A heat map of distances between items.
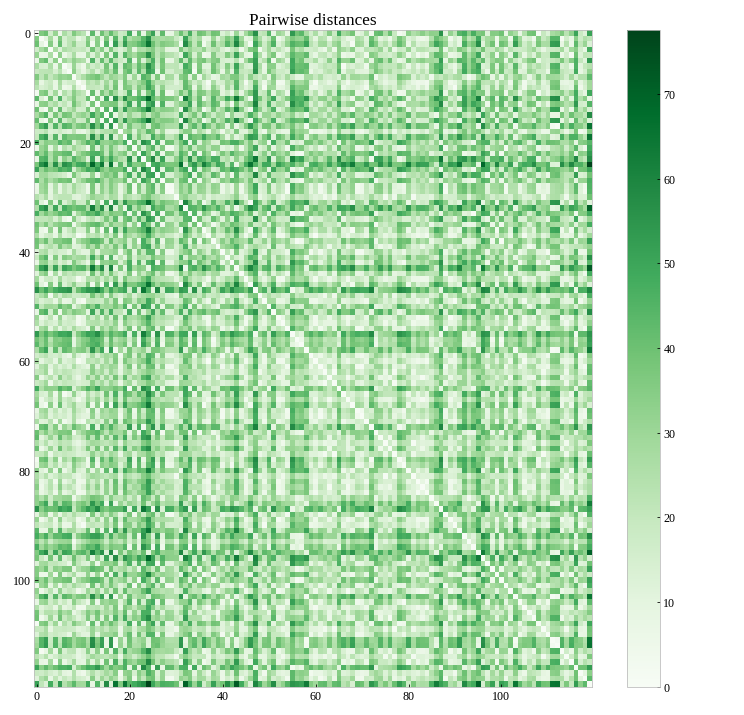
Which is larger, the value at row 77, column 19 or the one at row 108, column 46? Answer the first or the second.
the second
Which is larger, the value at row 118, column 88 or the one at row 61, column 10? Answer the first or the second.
the second
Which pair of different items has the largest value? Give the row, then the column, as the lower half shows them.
119, 24
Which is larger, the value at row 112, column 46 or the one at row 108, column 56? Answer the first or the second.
the first
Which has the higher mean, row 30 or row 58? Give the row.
58
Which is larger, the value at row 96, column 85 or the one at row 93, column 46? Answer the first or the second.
the first
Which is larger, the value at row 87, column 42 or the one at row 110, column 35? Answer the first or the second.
the first
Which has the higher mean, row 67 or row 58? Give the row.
58
